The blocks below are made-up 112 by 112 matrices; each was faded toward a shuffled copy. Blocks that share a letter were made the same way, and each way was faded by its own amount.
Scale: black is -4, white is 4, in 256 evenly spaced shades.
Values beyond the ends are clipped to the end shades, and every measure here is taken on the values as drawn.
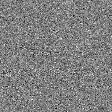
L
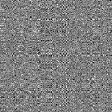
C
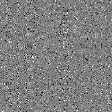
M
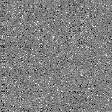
M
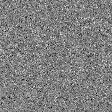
L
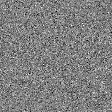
L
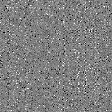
M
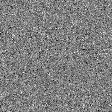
L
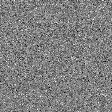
L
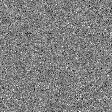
L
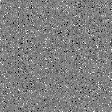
M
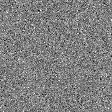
L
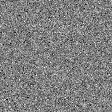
L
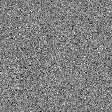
L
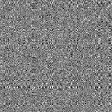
C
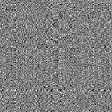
C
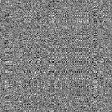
C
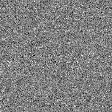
L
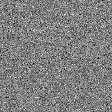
L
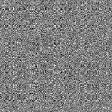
C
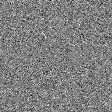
L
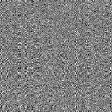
C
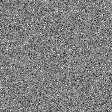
L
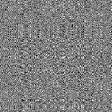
C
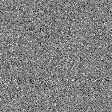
L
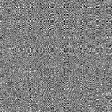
C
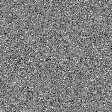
L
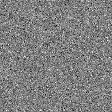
L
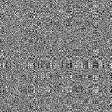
C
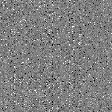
M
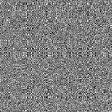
C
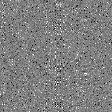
M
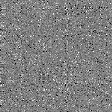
M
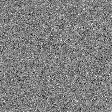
L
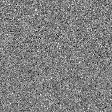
L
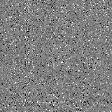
M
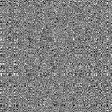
C
